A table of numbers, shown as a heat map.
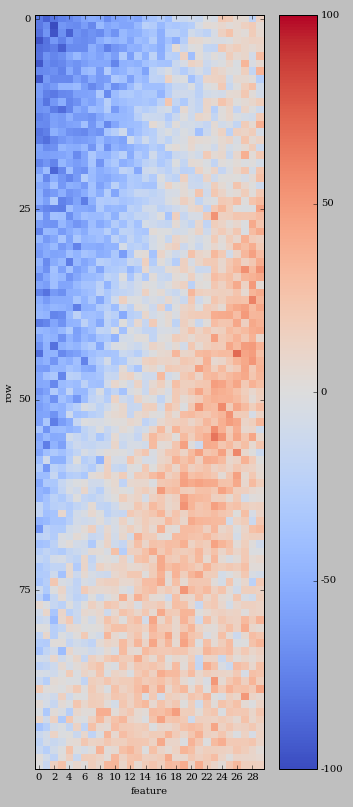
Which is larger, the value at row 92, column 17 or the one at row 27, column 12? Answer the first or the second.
the first
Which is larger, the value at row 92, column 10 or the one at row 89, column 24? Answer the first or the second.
the first
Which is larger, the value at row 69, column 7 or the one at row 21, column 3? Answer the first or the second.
the first
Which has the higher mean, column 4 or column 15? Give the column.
15
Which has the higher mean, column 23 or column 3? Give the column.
23
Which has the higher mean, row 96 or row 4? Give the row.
96
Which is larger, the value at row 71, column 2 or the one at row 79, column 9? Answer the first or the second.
the second
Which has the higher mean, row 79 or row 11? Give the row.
79
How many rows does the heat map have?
99
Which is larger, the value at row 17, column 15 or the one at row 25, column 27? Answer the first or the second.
the second
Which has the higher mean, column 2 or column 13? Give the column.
13
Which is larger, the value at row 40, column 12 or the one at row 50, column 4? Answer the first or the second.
the first
